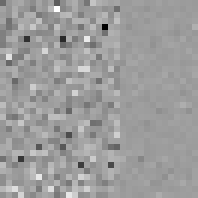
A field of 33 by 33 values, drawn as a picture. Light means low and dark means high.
Grain: fine. Seam: vertical, 60% of the way across, the right part calmer. Slope: none. Histogram: skewed, a long tail of high values. Odd rows or columns: none. Stripes: none.
